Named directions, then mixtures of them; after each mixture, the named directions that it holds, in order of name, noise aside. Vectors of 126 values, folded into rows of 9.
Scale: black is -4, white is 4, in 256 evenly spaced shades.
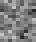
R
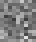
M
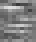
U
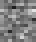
R, U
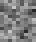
R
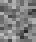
R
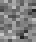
R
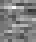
R, U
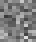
M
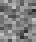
R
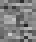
M, U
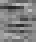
U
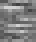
U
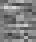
M, U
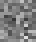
M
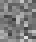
M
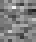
R, U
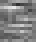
U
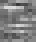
U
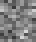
R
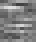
U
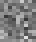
M
